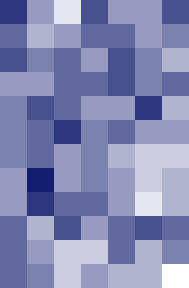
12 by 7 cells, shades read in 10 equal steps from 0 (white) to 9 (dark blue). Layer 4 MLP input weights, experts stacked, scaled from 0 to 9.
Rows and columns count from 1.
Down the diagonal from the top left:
8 3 6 6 4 4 2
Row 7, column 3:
4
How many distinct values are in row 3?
5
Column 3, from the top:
1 4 6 6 6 8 4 4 6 7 2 2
